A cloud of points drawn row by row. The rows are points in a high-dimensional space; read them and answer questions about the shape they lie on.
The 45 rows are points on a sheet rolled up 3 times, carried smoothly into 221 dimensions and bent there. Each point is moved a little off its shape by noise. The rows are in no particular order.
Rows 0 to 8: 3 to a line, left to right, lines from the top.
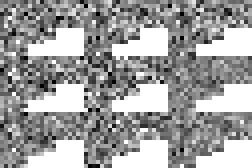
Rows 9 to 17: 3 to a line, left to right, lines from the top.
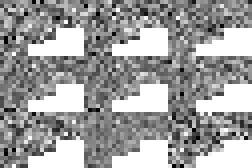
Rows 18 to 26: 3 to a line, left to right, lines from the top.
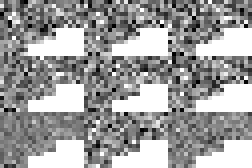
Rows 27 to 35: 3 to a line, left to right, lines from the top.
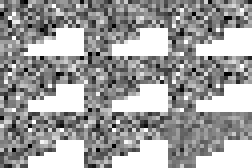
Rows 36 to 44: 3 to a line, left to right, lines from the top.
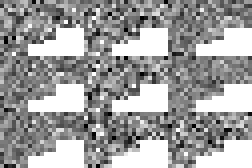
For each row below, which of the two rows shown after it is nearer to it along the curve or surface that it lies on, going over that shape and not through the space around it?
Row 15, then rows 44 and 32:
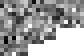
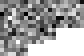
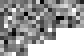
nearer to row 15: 32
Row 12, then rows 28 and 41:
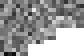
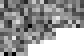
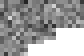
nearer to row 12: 41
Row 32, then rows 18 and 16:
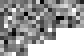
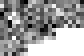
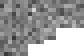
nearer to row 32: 18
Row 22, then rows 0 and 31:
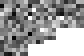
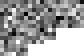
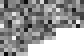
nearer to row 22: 31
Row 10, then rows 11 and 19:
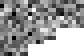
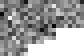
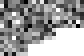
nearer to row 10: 11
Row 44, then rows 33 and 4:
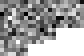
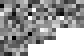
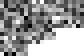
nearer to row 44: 4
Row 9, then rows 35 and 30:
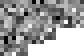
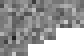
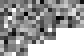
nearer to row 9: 30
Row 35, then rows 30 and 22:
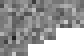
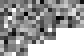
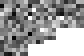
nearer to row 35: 22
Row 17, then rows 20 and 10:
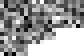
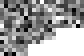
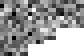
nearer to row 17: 20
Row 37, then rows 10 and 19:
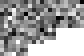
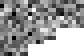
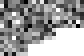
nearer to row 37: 19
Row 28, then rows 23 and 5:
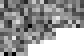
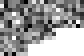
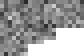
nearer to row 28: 5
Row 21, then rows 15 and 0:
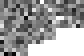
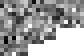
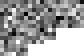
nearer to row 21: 15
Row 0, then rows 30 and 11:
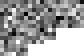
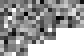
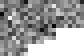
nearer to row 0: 30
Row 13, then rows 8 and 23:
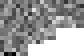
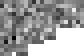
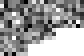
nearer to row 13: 8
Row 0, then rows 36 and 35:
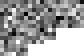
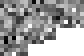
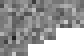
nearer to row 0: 36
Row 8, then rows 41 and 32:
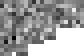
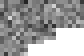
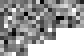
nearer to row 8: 41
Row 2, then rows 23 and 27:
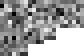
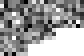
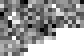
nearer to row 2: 27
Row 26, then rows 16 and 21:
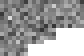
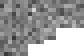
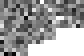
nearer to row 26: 16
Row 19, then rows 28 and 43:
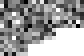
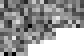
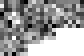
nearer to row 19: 43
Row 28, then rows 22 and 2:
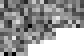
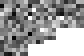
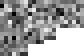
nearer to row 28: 22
